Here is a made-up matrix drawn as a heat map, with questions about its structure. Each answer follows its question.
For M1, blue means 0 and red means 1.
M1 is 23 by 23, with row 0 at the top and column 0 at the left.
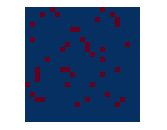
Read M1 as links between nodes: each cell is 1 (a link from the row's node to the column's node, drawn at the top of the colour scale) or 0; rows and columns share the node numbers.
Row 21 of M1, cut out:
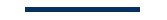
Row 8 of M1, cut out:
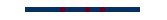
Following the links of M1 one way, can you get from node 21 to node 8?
no
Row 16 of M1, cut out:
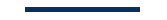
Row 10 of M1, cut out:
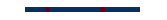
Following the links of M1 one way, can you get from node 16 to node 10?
no
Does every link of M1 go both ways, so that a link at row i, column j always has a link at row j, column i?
no
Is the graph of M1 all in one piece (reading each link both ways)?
no
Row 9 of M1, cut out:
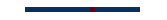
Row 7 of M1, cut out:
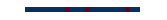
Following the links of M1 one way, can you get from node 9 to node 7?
yes
